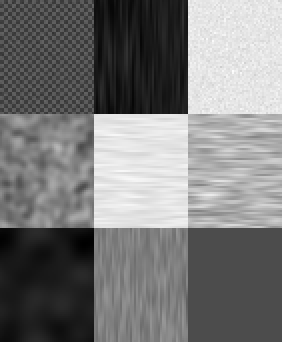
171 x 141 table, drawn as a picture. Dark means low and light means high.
It is made of 3 by 3 panels. Panel 1,1: low, checkered. Panel 1,2: very low, streaked downward, faint in contrast. Panel 1,3: very high, fine-grained, faint in contrast. Panel 2,1: middling, blotchy. Panel 2,2: very high, streaked across, faint in contrast. Panel 2,3: high, streaked across. Panel 3,1: very low, smooth, faint in contrast. Panel 3,2: middling, streaked downward, faint in contrast. Panel 3,3: low, flat.
